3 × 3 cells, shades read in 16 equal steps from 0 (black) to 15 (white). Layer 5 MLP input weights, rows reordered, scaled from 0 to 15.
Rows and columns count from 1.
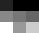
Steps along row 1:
down same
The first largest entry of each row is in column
1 1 1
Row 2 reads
8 7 6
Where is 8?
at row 2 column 1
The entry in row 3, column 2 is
9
